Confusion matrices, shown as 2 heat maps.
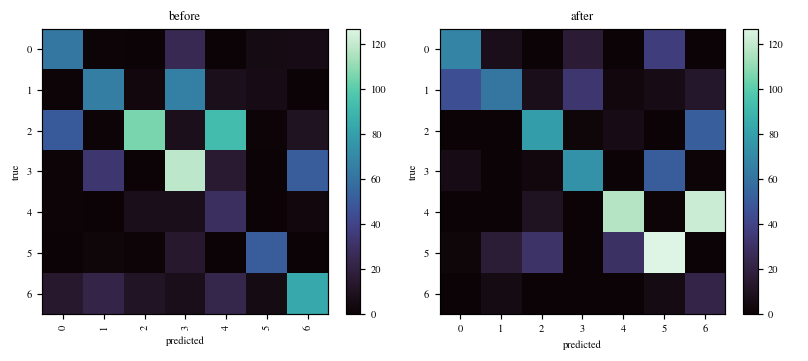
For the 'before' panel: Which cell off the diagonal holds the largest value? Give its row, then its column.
2, 4
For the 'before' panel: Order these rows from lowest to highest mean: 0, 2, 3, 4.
4, 0, 3, 2
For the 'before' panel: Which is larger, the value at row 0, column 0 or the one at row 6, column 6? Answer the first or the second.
the second
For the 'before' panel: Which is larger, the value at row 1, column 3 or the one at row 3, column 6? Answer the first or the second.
the first
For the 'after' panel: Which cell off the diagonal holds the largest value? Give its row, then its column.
4, 6
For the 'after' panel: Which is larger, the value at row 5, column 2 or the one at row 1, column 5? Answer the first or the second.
the first
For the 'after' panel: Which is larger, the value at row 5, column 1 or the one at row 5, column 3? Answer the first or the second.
the first
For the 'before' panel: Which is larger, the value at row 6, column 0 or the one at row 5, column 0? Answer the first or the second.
the first
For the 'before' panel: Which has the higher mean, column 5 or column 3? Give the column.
3
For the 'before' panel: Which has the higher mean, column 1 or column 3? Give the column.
3
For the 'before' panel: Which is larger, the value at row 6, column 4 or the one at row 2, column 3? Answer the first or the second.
the first
